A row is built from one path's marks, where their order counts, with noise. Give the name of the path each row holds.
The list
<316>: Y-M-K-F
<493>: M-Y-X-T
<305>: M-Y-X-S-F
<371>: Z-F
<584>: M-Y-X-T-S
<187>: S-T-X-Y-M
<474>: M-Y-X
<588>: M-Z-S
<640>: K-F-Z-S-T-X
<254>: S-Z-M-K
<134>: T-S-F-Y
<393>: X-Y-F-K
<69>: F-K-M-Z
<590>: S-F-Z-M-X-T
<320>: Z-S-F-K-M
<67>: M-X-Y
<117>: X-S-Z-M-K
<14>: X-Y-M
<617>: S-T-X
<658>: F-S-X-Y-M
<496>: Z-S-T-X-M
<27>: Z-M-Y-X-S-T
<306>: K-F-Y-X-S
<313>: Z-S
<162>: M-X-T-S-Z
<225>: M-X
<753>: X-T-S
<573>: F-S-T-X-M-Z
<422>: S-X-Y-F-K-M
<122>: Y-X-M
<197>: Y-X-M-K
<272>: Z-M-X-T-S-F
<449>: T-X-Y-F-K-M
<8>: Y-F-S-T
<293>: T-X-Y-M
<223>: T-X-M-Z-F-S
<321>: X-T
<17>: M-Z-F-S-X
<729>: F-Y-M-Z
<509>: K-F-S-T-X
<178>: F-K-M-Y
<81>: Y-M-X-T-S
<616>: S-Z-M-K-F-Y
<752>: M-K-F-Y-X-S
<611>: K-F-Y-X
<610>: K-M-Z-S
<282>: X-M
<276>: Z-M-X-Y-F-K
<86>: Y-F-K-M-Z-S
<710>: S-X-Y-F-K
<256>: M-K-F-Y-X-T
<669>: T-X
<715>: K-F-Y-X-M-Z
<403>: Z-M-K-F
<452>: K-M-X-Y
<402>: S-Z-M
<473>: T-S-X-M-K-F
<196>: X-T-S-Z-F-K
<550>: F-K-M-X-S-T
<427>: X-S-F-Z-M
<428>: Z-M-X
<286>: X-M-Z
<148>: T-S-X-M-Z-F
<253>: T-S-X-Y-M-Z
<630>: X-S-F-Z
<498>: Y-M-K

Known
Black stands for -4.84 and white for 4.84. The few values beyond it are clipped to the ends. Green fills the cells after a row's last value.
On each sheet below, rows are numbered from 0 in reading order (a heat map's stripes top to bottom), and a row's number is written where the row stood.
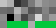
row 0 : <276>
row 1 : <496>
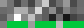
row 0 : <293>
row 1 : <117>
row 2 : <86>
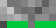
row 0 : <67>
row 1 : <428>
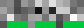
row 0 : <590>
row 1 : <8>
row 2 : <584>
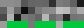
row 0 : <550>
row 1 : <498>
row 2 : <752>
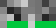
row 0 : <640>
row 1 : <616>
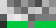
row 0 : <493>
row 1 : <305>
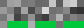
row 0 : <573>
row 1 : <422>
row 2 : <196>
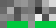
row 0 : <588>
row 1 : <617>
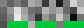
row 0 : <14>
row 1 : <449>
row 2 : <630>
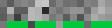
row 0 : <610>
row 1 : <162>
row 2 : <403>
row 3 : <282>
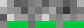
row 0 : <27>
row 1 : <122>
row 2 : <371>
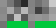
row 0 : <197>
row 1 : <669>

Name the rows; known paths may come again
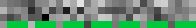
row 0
<306>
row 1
<320>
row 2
<8>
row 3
<753>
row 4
<313>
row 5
<17>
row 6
<225>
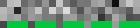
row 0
<162>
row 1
<286>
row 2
<452>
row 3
<573>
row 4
<427>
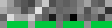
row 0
<27>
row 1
<117>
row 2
<69>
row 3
<178>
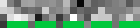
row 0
<493>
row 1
<393>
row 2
<81>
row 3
<187>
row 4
<122>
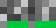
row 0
<710>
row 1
<658>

